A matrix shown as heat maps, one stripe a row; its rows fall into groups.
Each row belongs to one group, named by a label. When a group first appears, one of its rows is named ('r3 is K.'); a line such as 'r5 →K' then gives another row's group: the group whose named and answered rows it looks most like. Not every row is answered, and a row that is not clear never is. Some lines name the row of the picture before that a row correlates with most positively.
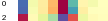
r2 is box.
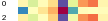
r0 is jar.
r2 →jar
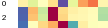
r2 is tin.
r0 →jar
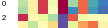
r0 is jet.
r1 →jet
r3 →jar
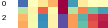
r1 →jet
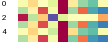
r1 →jet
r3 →jet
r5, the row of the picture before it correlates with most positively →1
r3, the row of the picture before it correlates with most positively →1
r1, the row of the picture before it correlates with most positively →1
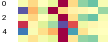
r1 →tin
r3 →box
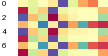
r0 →jar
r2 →tin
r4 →tin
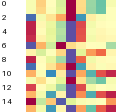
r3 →box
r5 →box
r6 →tin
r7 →jar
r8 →box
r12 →box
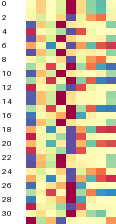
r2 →jar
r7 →tin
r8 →jar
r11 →jet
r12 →box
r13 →tin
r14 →tin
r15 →jet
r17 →tin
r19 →box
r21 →box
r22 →tin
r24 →jar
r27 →jet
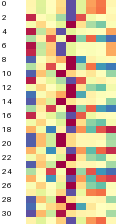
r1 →jar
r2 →box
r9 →jet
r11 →box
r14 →tin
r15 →jet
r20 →tin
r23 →tin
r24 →jet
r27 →jar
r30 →tin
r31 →jar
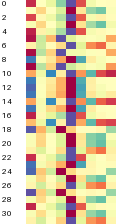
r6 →jar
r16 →box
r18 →tin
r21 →jar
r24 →tin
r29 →box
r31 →jar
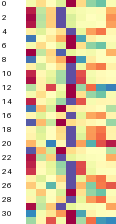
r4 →jar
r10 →box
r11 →box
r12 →jet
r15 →tin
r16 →jar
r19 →jar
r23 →box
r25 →jar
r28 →jar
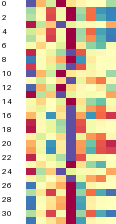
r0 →tin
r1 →jet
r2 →jet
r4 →jet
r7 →box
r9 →box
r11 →jar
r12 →tin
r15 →jar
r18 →box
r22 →box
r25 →jar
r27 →jet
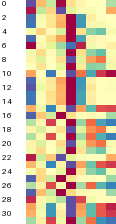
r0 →tin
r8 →jar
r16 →tin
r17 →jet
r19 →jet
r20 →jar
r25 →tin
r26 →jet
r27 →tin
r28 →box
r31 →jet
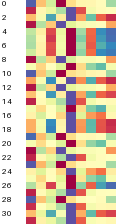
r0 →tin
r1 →box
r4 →jet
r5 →jet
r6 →jet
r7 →jet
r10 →tin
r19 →tin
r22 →box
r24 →jar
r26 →jet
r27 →box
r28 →tin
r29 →box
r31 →box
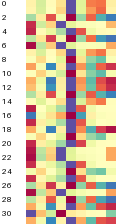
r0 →jar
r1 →jar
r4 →box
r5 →jet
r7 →jar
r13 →jet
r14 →jar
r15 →box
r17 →box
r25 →box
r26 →jet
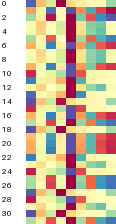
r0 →tin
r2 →jet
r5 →jet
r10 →box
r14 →tin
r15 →box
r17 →jet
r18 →tin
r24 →box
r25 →jet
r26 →jet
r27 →tin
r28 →box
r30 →tin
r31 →jet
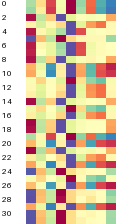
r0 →jet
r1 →jet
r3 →jar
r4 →box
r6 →box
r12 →jar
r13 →jar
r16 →jar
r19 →jet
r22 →jar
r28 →tin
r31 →tin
